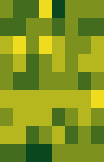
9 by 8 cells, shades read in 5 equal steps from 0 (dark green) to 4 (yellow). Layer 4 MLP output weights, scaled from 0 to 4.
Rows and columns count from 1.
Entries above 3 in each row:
1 0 2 0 0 1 0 0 0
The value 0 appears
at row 1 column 5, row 9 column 3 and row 9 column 4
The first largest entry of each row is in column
4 3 2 2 1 8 2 1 5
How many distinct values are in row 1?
4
